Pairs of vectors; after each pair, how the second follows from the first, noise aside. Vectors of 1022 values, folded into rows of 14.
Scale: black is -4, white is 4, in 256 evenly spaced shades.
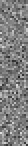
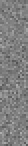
shrunk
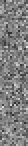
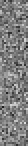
sign-scrambled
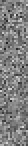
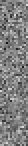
copied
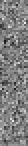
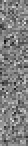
copied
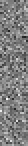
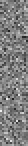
copied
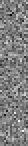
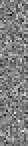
copied
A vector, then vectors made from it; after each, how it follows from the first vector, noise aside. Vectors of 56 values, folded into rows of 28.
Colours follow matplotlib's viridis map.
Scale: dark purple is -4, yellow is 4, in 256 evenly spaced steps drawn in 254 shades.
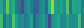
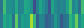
reversed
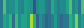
reversed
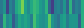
negated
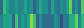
reversed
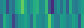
negated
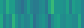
shrunk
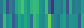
negated
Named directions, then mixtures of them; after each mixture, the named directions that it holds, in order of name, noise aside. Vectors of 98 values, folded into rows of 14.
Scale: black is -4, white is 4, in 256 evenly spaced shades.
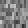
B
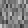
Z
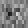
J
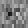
J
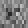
J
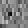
J, Z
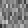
Z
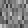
Z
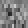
B, J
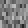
B, Z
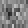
J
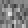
B, J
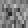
B, J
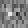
J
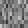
Z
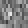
J, Z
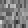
B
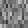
Z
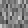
Z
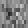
J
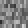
B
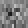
J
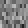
B, Z
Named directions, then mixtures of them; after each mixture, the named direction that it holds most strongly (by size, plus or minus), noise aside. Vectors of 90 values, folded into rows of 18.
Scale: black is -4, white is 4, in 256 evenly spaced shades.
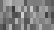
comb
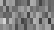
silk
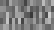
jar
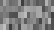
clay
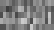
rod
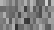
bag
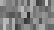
bag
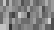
clay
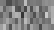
comb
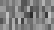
jar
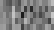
comb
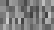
jar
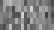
comb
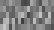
jar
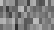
silk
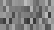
bag
